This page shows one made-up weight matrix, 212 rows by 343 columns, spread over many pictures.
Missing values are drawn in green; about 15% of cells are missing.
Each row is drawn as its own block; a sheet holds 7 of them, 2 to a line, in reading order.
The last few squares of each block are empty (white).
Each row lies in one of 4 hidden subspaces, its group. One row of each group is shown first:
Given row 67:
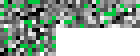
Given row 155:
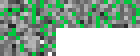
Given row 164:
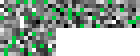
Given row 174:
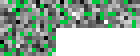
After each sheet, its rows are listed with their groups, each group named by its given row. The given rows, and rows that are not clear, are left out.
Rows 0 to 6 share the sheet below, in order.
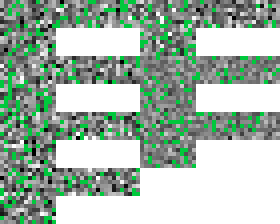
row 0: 164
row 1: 164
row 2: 164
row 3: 155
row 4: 155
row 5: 67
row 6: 174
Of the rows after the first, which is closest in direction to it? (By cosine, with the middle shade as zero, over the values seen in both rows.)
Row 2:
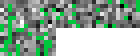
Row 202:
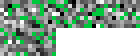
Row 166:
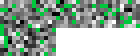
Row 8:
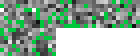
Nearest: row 8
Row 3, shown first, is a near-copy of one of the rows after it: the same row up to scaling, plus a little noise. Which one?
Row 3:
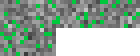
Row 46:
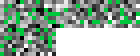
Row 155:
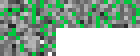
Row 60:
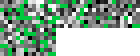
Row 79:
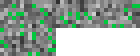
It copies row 60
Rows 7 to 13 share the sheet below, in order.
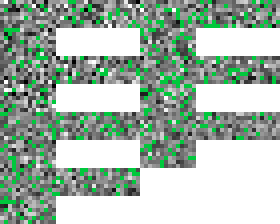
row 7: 174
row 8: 164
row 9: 155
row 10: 164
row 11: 155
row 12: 164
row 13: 164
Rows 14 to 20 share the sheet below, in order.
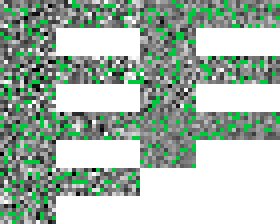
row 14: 67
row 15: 164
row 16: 67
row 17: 67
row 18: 174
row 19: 164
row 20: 155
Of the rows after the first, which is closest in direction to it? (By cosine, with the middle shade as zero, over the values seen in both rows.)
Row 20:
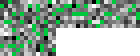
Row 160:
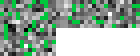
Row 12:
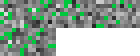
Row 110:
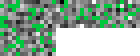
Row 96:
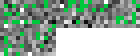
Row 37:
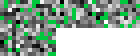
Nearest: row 12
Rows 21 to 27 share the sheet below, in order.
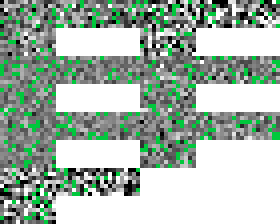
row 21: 164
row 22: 174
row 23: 67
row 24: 67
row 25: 155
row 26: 164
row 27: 67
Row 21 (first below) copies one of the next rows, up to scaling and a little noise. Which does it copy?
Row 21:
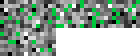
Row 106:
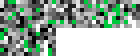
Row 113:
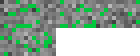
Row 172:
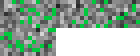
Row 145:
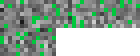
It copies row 113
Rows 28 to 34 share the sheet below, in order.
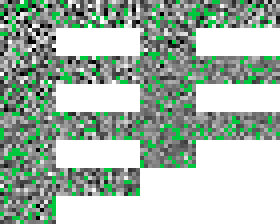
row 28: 67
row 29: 155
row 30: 67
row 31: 67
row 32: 67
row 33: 164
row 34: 67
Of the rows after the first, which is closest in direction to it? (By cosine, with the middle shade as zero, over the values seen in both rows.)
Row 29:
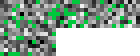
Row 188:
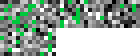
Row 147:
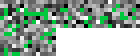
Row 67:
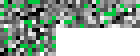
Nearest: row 67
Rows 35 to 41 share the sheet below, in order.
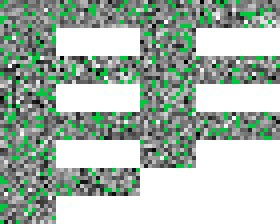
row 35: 155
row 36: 174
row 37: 174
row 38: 164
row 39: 164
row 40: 155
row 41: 155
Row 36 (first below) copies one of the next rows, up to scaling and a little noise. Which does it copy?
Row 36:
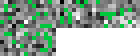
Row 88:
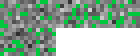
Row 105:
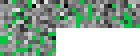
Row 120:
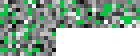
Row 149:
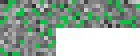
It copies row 120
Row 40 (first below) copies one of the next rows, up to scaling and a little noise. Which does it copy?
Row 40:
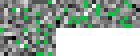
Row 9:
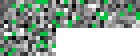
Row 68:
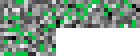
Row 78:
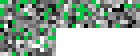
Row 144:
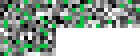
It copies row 68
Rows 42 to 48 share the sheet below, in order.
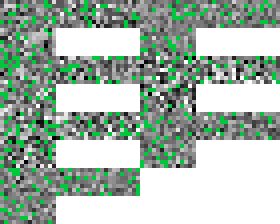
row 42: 164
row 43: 155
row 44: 67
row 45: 164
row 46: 155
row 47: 155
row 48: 67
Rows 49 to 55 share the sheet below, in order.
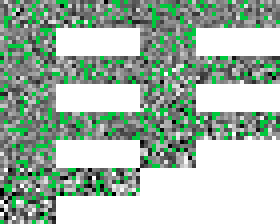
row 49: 67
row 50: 164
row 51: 164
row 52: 67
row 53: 174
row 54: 164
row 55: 174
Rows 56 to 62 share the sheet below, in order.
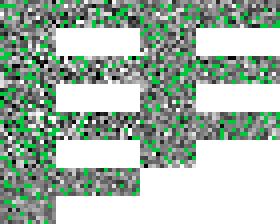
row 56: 155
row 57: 67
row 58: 174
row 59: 155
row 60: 155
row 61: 155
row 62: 164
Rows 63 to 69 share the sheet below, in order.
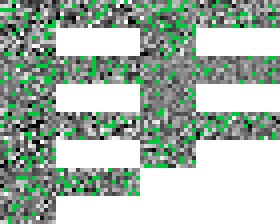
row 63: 155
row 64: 67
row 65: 67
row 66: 67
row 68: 155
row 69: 67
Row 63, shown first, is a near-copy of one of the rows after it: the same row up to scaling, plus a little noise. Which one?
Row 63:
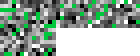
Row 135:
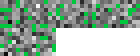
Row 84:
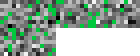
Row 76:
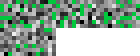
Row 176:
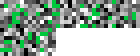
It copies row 84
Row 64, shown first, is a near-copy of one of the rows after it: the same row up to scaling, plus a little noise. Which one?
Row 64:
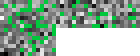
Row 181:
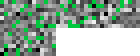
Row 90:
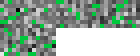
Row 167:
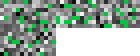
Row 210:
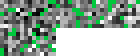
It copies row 167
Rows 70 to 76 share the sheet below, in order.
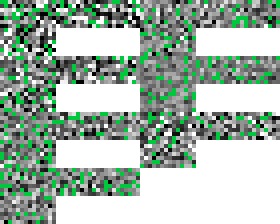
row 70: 174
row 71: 155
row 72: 164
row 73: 164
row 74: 67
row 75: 174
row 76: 155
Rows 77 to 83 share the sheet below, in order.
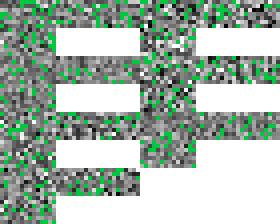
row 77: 174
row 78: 155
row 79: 155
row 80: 67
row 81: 164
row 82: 67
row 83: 174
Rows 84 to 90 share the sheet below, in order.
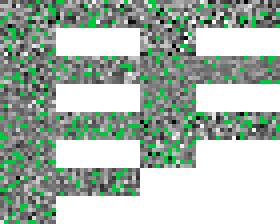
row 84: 155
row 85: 67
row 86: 67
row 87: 67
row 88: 174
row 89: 164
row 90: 67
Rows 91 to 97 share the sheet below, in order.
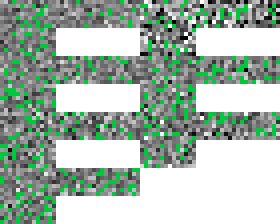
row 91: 174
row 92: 67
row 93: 155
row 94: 67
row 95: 174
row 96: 67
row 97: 164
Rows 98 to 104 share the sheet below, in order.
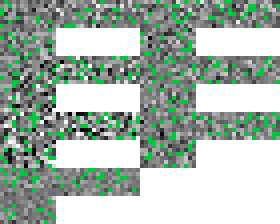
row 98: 164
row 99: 174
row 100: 174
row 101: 155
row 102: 155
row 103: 164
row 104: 155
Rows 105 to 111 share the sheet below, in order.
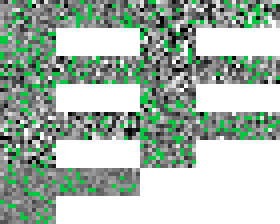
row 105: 174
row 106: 164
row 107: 164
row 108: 155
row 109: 67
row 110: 164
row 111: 155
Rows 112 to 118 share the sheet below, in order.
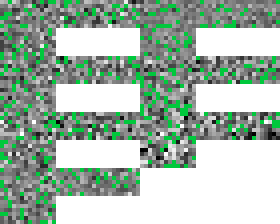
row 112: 174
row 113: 164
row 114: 164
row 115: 164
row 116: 164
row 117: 164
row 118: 155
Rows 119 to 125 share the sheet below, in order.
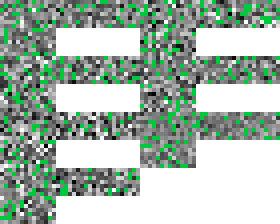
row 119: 164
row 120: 174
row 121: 174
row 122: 155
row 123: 67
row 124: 155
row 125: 164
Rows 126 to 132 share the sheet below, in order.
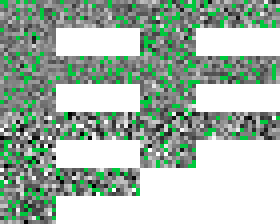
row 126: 155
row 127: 174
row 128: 67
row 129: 155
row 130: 67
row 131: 174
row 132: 164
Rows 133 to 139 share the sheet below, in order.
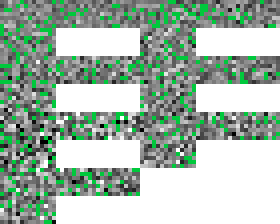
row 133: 155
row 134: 174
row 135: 155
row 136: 67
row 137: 164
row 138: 67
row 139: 174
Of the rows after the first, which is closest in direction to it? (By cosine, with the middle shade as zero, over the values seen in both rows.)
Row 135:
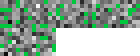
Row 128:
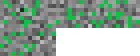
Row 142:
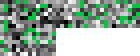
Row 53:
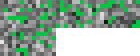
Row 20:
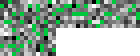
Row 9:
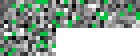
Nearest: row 142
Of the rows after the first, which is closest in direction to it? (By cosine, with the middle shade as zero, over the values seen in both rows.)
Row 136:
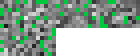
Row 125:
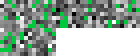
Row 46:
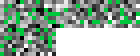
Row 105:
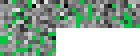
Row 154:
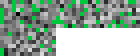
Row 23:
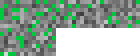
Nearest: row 23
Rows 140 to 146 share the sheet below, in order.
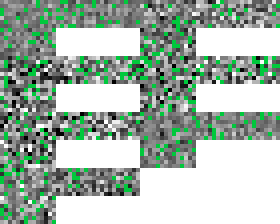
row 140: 67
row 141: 164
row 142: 155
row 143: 164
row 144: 155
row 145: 164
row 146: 164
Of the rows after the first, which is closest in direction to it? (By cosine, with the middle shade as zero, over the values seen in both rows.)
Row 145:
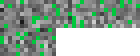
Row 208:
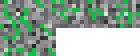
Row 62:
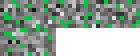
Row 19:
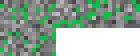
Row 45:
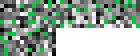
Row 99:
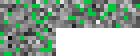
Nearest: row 45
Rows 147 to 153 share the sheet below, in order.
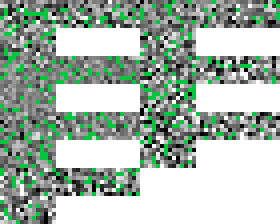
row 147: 155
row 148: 164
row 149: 174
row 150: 67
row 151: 164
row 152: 155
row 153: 164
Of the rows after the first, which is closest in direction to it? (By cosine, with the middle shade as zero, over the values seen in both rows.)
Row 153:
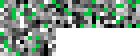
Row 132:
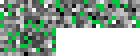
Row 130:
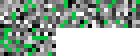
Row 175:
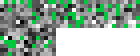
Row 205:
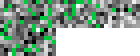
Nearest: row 132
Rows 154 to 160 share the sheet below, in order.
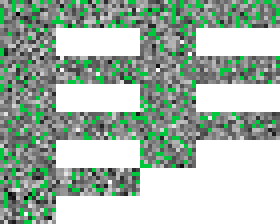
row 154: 67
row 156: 174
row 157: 67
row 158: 174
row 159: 67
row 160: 155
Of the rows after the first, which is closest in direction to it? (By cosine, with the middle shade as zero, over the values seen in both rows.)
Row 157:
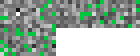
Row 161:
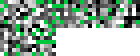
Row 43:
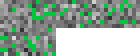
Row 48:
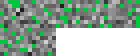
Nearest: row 161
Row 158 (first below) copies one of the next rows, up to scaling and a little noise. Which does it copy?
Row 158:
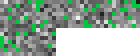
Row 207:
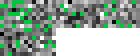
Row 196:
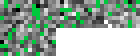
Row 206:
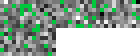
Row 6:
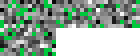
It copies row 206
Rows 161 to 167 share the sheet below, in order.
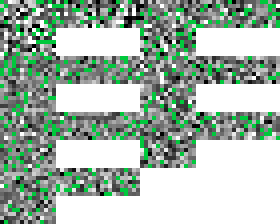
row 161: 67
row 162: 155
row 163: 155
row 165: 67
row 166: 164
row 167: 67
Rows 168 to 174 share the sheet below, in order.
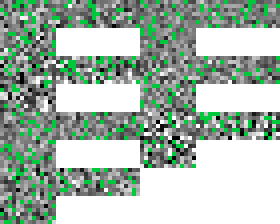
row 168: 67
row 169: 164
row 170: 164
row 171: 67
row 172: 164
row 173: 67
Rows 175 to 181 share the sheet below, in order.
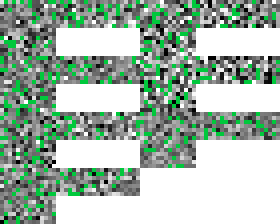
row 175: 164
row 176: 155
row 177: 155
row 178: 67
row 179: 174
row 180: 174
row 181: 67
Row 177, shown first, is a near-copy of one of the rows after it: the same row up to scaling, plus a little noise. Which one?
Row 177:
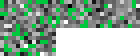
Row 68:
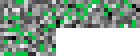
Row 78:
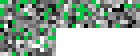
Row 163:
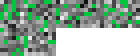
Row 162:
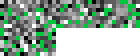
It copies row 162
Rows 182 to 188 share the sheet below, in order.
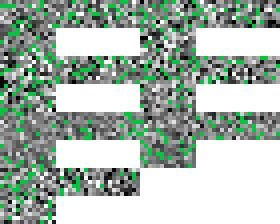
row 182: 67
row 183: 164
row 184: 174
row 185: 155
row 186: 164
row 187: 164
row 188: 174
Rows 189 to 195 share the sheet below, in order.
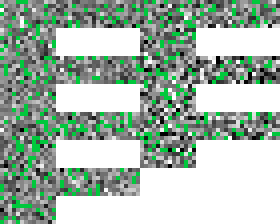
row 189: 164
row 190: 155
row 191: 174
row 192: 164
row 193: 67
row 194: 67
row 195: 174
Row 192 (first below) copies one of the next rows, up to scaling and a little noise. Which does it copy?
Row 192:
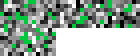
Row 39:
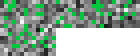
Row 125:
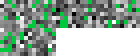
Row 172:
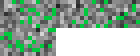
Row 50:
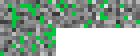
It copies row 172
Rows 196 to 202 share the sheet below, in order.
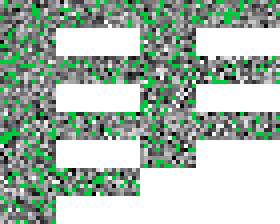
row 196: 174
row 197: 155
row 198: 67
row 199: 67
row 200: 174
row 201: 67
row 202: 164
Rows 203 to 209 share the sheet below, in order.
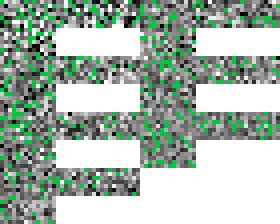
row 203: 67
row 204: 174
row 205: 164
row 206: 174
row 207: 174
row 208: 67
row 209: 164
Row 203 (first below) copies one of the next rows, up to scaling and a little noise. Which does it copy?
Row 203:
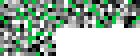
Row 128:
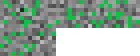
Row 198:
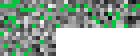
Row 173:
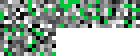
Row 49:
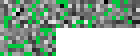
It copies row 198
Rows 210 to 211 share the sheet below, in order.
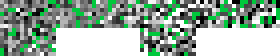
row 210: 67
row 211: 67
